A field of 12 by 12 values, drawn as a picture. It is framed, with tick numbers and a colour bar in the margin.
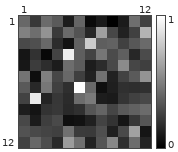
Slope: none. Odd rows or columns: none. Average level on the scale: 30%. Calmest part: bottom left. Mirror symmetry: none.
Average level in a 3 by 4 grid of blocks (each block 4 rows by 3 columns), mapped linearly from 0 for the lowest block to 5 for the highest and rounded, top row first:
4544 | 4503 | 1223
